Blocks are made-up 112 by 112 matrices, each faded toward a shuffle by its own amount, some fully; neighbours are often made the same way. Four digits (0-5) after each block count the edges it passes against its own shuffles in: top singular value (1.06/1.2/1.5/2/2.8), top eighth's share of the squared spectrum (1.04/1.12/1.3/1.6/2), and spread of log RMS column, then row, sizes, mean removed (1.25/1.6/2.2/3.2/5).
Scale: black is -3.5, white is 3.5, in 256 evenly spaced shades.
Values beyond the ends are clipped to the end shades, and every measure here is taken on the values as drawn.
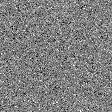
0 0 0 0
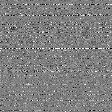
3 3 0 4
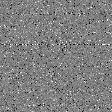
2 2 0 2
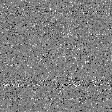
1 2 0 2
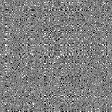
5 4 3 3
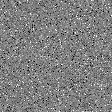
0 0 0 0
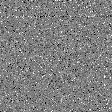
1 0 0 1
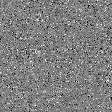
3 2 0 1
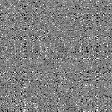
4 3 2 3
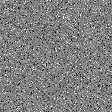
3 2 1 0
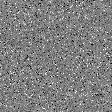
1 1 0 0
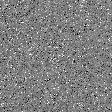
1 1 0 0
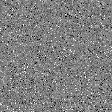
3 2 1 1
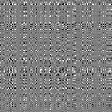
5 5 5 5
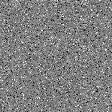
3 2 0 0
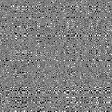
5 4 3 4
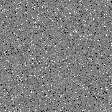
0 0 0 0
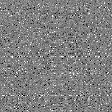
4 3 1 2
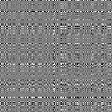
5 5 4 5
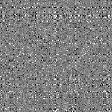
5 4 2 3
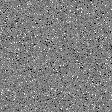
0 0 0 0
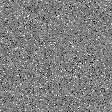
2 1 0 0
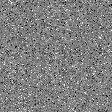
3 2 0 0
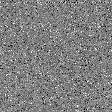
1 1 0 1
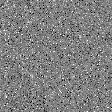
3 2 1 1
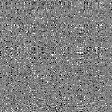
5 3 3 2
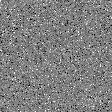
2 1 0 0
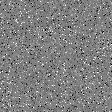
0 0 0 0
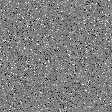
0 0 0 0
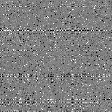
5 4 1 3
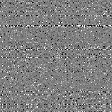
5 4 2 3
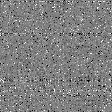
4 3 1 2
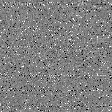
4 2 0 2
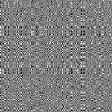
5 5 4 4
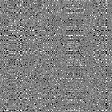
5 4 3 3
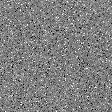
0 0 0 0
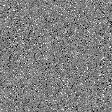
1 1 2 0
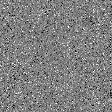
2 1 2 0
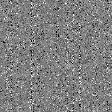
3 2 3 0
